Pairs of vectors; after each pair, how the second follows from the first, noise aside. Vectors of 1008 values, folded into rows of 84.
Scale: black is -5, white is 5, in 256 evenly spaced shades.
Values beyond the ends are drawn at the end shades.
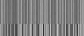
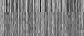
reversed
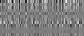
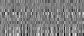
reversed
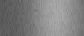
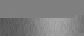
partly zeroed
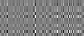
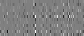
partly zeroed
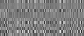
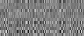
negated
